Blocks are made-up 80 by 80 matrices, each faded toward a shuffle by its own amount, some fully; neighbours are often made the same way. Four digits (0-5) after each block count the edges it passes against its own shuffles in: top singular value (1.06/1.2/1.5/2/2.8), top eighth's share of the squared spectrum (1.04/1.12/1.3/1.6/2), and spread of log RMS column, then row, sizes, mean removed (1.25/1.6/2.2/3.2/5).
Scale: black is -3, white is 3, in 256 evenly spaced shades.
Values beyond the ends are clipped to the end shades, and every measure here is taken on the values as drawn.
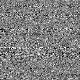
1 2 0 3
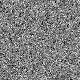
0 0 0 0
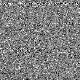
1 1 0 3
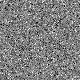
0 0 0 0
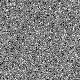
0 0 0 0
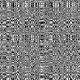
5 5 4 4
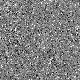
2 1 0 0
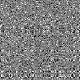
4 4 2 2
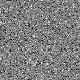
3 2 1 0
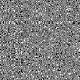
4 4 2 2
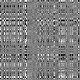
5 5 4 4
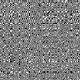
4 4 3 3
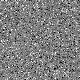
0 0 0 0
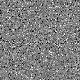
3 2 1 1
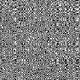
4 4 2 2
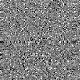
4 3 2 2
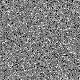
2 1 0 0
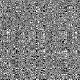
4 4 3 2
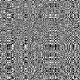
5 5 3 3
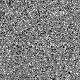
3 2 0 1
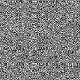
4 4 2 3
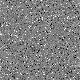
0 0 0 0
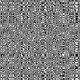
5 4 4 3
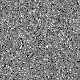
2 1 0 0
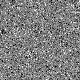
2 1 0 0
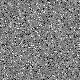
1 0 0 0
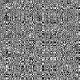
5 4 3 3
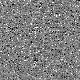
2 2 0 1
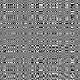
5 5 4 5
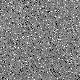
1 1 0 0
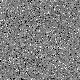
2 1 0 0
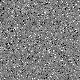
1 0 0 0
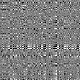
5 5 3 4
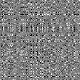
4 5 3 3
